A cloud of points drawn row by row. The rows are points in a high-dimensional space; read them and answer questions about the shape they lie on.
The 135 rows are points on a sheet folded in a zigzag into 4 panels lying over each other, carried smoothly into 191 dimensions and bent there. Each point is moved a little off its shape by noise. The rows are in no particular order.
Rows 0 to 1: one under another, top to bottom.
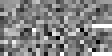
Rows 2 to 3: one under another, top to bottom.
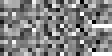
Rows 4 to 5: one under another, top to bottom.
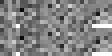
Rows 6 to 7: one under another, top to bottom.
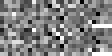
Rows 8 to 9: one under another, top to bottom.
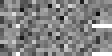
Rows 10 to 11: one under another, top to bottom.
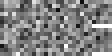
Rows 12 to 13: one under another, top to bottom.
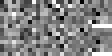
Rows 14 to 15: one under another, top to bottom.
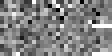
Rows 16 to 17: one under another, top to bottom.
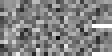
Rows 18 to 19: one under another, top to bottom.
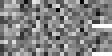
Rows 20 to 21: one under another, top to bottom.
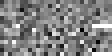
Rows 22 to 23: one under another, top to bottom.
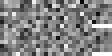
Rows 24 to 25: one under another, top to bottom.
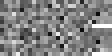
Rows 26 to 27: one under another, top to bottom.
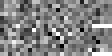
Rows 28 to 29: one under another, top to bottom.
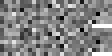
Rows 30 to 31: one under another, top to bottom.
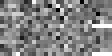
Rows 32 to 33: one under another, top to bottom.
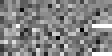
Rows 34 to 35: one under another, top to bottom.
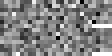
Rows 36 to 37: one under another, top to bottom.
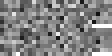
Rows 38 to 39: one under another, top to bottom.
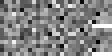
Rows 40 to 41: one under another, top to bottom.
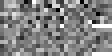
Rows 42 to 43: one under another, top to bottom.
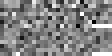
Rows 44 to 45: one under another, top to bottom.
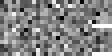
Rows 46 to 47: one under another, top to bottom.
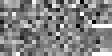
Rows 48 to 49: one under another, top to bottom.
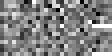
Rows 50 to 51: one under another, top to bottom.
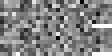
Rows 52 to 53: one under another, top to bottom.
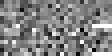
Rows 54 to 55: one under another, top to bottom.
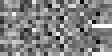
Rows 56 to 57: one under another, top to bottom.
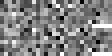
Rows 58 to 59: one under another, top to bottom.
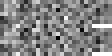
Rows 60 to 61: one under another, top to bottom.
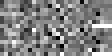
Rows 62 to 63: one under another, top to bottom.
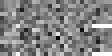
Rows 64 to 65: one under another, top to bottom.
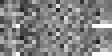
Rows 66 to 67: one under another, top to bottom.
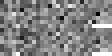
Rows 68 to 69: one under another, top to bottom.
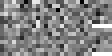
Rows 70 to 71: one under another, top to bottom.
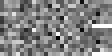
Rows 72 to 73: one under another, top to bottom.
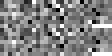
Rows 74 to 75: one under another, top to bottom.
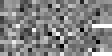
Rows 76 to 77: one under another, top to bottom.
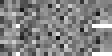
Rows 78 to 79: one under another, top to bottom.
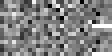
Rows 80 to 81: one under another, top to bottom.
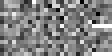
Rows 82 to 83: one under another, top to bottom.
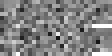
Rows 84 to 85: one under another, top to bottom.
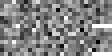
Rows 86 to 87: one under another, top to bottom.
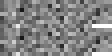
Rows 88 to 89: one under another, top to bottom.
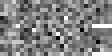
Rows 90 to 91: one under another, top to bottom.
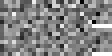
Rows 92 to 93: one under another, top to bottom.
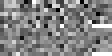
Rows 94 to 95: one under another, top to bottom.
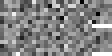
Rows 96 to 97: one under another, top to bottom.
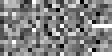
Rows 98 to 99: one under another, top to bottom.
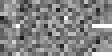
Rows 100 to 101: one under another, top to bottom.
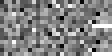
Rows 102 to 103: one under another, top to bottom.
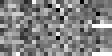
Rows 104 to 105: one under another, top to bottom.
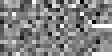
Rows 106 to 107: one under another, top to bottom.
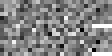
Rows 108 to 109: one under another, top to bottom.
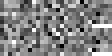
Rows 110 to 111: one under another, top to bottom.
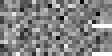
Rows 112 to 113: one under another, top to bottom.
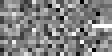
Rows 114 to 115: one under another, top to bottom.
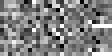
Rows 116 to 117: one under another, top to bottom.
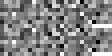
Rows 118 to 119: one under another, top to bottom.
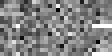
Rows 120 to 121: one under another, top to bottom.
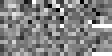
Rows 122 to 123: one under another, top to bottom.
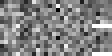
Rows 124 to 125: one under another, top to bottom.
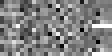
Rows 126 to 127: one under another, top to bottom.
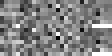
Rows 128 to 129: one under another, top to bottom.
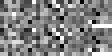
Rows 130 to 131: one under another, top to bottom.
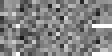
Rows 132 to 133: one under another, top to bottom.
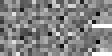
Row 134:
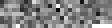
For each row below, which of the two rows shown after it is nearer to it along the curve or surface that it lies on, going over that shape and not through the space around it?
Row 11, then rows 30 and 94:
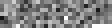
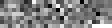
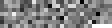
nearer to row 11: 94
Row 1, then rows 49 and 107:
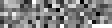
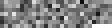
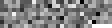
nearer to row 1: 49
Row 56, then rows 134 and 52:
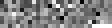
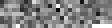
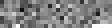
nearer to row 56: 52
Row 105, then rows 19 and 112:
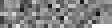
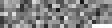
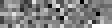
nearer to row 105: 19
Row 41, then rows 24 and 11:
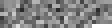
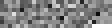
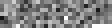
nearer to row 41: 24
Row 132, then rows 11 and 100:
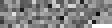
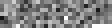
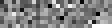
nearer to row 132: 100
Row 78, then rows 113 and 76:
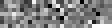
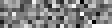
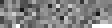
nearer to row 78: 76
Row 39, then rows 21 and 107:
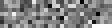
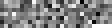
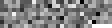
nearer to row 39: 21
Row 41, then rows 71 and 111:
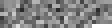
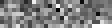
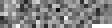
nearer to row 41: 111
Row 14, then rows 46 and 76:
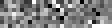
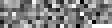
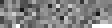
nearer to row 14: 76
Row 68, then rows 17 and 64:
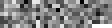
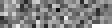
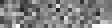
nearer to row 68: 17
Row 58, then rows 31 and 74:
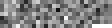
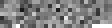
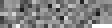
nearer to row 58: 31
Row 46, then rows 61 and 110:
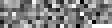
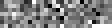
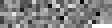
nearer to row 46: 110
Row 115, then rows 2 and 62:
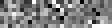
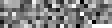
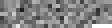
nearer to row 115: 2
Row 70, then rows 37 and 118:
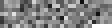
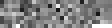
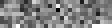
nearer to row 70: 37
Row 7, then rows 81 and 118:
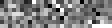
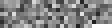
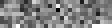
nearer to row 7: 118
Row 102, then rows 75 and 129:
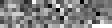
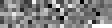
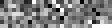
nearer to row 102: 129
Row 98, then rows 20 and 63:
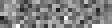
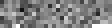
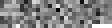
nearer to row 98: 20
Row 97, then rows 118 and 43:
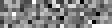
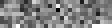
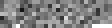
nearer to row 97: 43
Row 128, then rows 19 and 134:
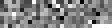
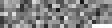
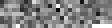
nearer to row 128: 19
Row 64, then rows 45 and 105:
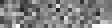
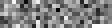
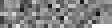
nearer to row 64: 105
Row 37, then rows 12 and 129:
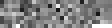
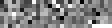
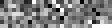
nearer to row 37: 129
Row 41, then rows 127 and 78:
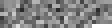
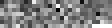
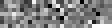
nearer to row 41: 78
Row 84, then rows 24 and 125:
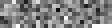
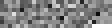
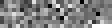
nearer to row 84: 125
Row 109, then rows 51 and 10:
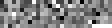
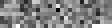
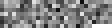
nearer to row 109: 10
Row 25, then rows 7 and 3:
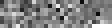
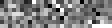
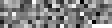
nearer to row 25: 7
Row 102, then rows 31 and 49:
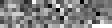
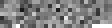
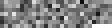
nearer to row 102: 31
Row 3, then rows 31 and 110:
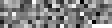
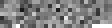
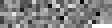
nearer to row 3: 110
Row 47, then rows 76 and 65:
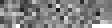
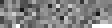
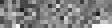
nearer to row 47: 65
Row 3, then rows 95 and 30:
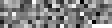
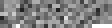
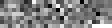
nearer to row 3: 95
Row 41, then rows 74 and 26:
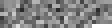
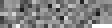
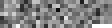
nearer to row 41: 74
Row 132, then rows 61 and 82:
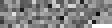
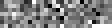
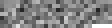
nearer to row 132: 82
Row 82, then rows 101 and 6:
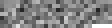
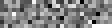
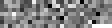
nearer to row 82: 101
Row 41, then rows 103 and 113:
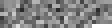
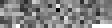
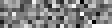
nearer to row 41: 113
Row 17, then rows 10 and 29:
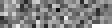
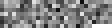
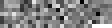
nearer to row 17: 29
